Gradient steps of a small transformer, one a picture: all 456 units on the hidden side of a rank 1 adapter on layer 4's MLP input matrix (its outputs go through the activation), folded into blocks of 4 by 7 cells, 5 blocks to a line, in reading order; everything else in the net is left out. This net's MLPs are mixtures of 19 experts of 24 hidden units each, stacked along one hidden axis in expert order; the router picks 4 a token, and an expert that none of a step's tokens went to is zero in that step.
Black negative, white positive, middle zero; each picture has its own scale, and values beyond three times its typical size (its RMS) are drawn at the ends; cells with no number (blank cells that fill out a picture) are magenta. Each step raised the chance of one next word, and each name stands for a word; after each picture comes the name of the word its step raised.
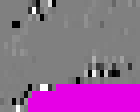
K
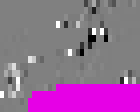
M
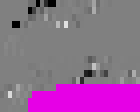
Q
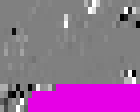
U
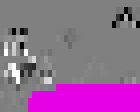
M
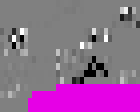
U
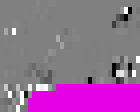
Q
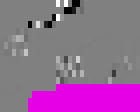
M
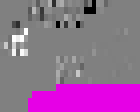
K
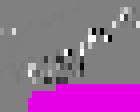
M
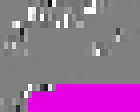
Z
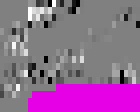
Z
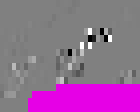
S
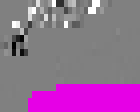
U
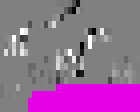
Z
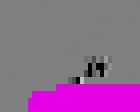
K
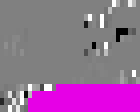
Q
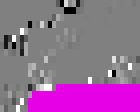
U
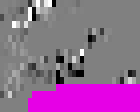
Q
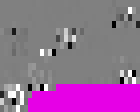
S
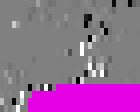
S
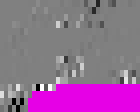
M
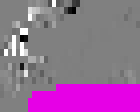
Z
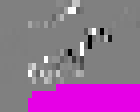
Z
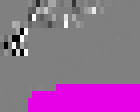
S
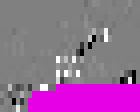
K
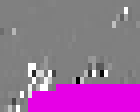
K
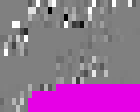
U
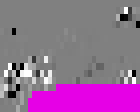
U
